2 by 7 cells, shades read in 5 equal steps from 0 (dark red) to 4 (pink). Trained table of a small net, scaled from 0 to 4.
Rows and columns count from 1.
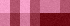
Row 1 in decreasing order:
4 4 3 3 2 2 2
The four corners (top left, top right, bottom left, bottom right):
4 2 3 0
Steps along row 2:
down up down down same same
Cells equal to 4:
2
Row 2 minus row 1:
-1 -1 -1 -1 -3 -3 -2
